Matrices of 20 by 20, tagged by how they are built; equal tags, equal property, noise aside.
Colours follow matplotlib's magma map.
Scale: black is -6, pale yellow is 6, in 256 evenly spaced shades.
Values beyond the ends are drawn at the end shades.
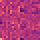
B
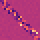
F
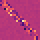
F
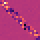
F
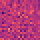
B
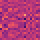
B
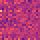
B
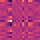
B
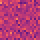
B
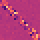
F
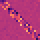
F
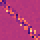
F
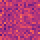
B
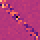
F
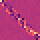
F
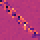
F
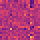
B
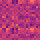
B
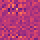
B
